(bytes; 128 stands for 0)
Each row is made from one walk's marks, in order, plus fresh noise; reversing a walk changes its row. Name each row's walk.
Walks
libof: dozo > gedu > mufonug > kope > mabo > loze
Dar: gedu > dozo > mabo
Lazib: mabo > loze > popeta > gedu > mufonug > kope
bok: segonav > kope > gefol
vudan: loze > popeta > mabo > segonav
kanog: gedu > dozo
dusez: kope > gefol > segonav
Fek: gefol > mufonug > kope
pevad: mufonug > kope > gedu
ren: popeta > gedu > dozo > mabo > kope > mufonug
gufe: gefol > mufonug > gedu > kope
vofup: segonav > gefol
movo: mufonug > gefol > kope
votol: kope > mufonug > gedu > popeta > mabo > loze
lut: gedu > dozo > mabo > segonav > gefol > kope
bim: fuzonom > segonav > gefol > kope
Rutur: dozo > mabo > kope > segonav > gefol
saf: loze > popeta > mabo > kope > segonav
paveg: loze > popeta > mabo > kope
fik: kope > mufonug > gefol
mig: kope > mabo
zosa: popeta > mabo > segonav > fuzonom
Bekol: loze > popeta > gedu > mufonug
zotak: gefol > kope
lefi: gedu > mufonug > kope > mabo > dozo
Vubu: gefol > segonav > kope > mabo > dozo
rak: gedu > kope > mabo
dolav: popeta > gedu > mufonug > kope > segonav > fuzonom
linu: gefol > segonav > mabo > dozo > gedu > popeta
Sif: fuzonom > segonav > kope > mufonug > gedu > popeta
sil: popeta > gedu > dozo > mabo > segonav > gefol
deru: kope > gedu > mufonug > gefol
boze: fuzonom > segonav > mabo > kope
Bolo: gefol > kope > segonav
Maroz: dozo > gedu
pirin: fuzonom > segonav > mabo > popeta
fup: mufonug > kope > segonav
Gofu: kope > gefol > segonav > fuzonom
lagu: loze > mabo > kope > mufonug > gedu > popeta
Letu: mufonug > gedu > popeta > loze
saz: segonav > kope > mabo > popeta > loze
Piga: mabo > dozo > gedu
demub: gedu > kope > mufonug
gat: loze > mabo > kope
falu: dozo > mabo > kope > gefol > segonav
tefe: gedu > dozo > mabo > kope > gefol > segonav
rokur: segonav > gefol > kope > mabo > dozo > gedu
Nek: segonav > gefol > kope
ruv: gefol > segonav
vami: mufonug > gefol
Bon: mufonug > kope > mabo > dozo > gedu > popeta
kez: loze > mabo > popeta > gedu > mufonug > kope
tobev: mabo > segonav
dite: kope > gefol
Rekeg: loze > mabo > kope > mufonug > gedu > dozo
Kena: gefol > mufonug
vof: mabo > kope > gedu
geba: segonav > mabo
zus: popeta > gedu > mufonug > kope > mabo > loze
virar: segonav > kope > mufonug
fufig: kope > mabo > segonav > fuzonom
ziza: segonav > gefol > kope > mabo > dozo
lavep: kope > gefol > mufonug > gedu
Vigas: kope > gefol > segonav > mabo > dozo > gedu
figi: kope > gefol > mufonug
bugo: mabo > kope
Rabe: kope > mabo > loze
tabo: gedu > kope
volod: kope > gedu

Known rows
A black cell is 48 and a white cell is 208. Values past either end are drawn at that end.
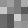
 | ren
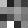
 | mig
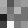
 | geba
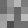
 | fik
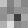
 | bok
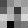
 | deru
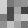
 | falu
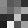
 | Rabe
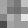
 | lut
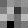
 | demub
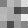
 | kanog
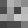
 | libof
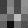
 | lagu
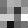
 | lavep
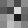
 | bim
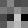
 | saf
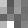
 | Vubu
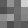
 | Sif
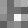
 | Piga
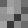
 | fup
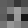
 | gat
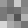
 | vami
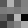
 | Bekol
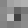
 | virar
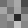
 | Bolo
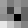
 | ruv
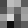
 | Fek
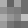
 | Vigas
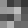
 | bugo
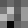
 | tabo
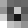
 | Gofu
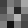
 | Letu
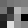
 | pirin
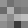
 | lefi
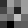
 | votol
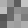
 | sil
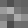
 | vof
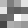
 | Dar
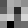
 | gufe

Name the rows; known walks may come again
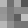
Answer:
dite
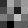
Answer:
votol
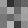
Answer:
rak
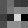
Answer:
paveg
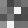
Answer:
boze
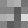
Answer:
figi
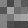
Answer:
Bon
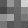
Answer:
Sif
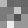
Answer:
ziza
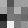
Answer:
geba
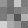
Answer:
vami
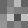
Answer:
movo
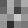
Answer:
Rekeg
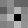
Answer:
Nek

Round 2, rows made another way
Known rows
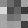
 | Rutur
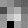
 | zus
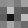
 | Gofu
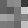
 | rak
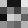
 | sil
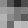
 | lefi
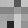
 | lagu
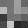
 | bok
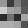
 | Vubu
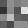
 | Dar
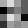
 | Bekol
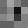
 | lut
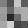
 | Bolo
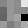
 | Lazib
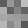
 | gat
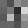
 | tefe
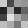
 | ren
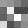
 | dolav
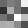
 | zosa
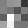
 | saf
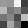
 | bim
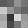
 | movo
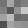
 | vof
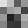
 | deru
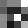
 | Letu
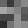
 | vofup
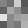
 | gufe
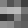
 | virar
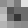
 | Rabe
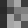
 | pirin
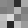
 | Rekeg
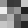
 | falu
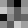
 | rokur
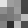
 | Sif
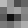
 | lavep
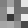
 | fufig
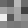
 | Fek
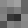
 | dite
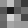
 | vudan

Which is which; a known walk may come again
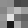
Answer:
libof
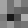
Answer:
dusez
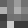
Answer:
bok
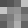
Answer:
geba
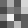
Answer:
Piga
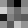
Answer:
rokur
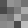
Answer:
pevad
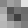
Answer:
Rabe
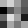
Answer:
Bekol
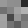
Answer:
demub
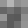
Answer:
volod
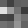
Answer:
Nek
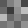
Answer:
tabo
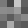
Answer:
ruv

